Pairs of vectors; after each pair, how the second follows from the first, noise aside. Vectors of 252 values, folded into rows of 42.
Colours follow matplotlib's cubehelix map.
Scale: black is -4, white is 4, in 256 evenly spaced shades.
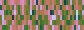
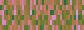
shrunk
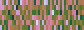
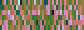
negated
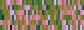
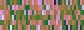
negated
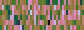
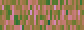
shrunk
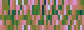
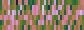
negated
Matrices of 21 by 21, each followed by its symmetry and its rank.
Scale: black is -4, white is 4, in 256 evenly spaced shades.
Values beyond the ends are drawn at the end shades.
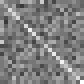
symmetric, full rank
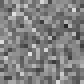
neither, full rank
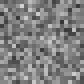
neither, full rank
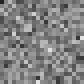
symmetric, full rank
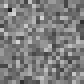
symmetric, full rank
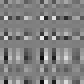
neither, rank one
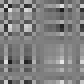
symmetric, rank one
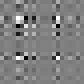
symmetric, rank one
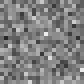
neither, full rank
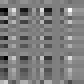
neither, rank one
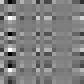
neither, rank one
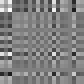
symmetric, rank one
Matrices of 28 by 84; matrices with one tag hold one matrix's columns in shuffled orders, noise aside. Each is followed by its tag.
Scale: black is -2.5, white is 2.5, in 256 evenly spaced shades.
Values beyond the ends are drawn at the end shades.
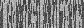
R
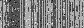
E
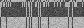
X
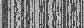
E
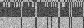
X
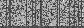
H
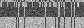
X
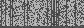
H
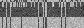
X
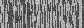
R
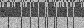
X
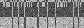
X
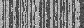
E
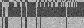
X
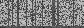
H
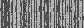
E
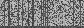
H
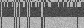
X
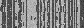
E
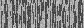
R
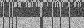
X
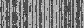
E
